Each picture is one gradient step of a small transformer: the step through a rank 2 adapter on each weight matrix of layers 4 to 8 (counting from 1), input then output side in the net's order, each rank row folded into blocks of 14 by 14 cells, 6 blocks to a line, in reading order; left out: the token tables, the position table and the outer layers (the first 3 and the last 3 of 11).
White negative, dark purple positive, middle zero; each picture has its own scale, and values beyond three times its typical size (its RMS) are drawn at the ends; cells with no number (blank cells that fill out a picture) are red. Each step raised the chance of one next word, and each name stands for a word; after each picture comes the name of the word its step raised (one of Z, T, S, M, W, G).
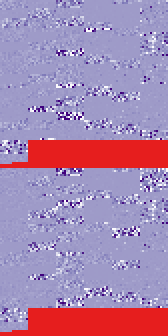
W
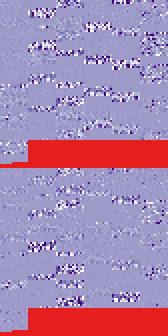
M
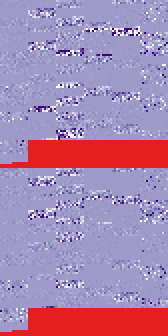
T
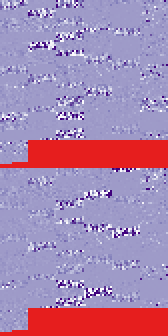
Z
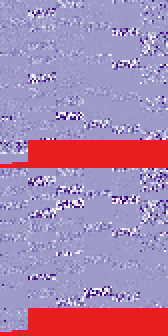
W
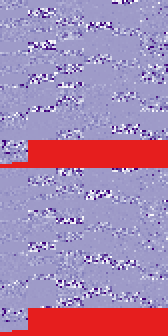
M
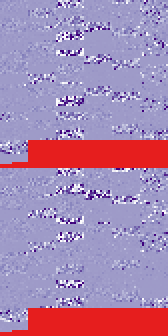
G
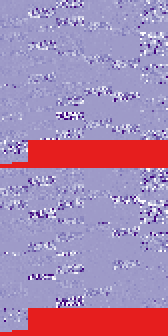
W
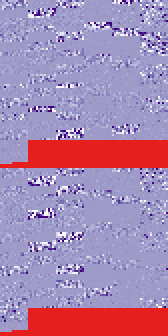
T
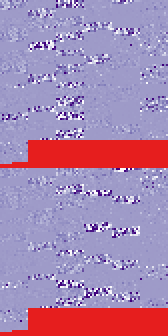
Z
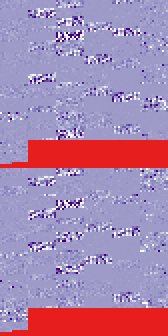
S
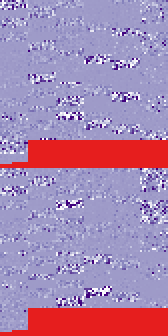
W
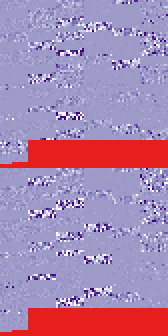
W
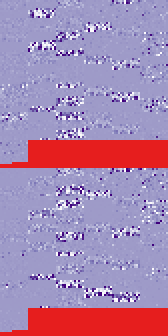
Z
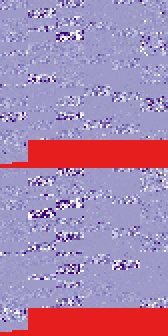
S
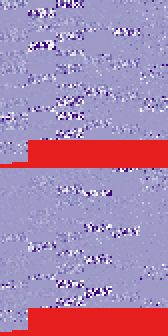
Z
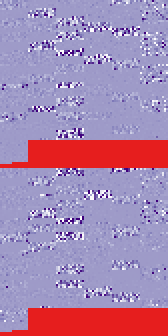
T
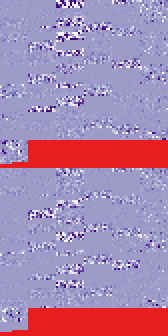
G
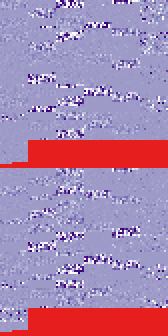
G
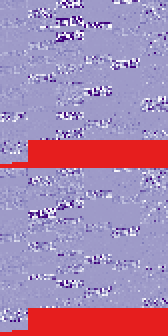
S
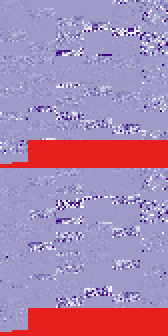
W
